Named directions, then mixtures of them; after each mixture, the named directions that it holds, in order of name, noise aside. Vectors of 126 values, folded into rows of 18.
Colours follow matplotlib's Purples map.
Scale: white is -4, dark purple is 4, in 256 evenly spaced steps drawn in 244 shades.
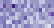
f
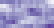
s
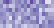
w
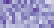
f, s, w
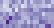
f, s, w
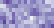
f, s, w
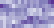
f, s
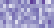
w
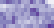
s, w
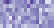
w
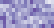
f, s, w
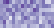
f, w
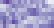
f, s, w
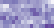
s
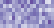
w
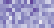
f, w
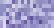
f, s, w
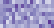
f, w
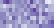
s, w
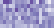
w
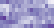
s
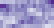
s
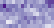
f, s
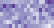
f, s, w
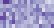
f, s, w
